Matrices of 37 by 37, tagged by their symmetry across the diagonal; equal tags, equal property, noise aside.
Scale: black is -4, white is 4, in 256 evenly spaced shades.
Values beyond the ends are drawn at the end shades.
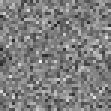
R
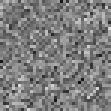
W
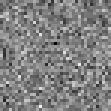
R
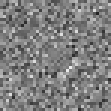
W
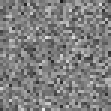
R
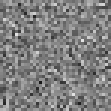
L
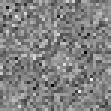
W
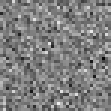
L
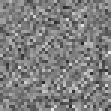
W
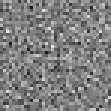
L
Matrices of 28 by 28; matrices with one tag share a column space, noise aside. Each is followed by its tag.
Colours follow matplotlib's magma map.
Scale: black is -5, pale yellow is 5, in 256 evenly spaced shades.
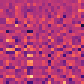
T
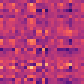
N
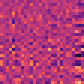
T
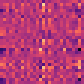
N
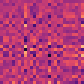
T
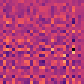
T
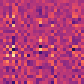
T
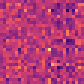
N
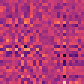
T
